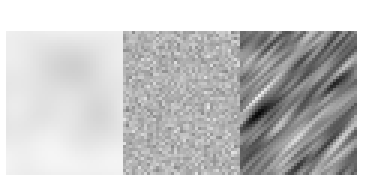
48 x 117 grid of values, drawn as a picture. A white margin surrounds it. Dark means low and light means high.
It is made of 1 by 3 panels. Panel 1,1: very high, smooth, faint in contrast. Panel 1,2: high, fine-grained. Panel 1,3: middling, slanting up to the right, strong in contrast.
